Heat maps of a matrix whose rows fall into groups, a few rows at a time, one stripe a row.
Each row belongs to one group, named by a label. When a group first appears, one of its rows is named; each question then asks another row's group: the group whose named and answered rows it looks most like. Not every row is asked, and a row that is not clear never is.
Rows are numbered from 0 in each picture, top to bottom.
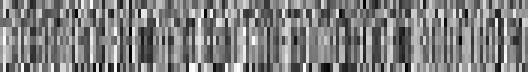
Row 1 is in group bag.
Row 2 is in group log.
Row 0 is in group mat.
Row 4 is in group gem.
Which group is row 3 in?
gem
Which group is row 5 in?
gem
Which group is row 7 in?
bag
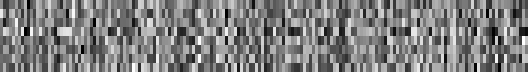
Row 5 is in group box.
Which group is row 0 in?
mat
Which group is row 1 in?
gem
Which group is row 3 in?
bag
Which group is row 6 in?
log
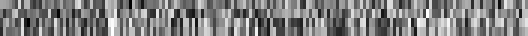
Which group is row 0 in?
gem
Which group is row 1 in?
log
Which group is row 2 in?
box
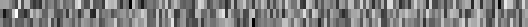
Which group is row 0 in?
gem
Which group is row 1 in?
log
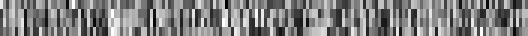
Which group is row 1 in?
box
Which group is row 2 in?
box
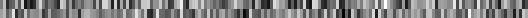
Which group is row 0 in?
bag
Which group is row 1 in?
log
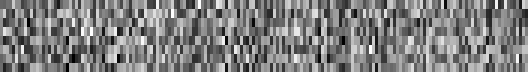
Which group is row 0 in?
log
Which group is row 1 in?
bag
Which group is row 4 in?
log
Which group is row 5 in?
box
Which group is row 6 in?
mat
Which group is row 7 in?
log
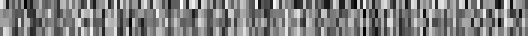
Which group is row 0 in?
bag
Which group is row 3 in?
mat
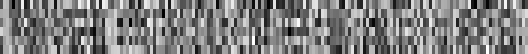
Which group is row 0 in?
bag
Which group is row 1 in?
box
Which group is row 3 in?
box
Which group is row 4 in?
mat
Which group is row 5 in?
box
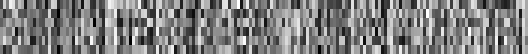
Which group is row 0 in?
box
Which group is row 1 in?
log
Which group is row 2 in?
mat
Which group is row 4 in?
gem
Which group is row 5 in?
log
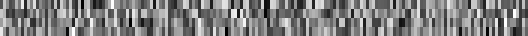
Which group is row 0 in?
box
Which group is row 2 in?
gem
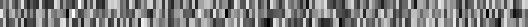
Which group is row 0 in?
box
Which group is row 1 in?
gem
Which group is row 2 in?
bag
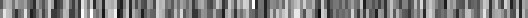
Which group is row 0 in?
mat
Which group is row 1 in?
mat
